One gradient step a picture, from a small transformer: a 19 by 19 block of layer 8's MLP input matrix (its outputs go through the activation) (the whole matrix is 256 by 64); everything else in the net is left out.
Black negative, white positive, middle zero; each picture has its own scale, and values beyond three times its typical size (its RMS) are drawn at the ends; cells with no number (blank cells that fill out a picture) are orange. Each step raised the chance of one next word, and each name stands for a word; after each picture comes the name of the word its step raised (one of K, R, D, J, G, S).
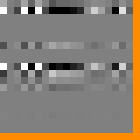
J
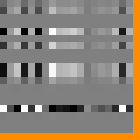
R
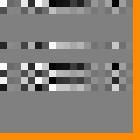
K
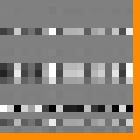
R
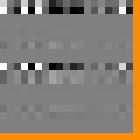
J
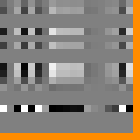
R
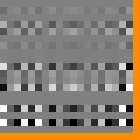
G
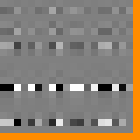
G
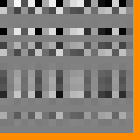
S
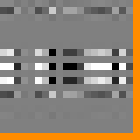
G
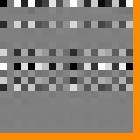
G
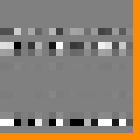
G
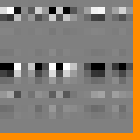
S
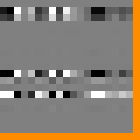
K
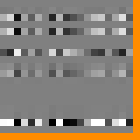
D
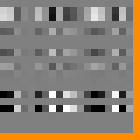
J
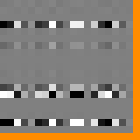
K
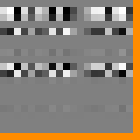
J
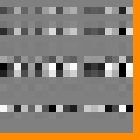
R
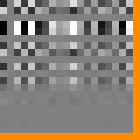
S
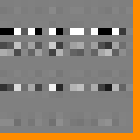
S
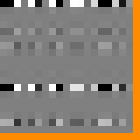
G
